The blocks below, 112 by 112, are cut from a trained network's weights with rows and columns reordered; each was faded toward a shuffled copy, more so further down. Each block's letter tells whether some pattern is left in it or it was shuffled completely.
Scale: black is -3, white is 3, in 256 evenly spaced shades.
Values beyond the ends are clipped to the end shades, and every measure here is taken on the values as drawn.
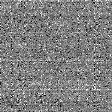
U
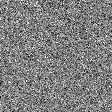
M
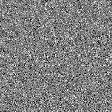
U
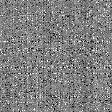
U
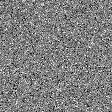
M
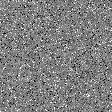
M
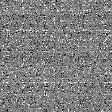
U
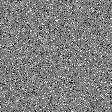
M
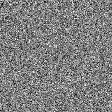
U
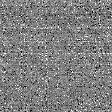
U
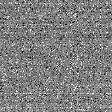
U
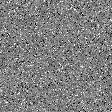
M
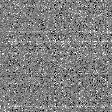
U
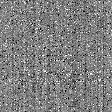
U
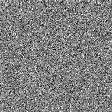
U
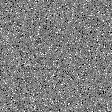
M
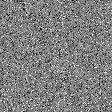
M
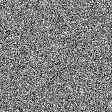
M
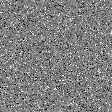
M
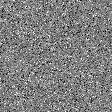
M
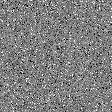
M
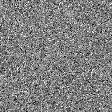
U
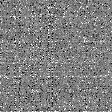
U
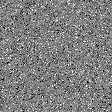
M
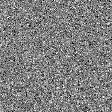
U
